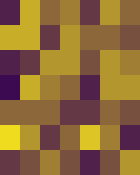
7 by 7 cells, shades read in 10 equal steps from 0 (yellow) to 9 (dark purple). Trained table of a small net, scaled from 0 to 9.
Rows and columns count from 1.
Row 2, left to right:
2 2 7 3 5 5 6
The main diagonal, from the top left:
8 2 3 5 7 4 3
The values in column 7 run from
3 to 8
